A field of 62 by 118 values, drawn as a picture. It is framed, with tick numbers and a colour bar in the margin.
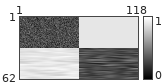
It is made of 2 by 2 panels. Panel 1,1: low, fine-grained. Panel 1,2: very high, flat. Panel 2,1: very high, streaked across, faint in contrast. Panel 2,2: low, streaked across.
